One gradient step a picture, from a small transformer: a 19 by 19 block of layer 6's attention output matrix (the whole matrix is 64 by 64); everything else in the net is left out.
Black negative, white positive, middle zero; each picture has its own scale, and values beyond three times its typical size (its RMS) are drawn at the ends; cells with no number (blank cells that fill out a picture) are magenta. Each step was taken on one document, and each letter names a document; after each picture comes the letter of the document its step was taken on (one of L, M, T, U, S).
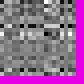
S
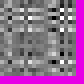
S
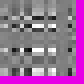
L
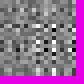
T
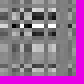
L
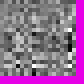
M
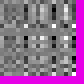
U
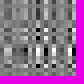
T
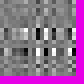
T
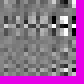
U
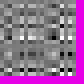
S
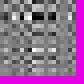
L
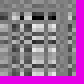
L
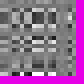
L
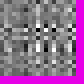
T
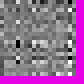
M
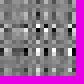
T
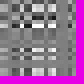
L
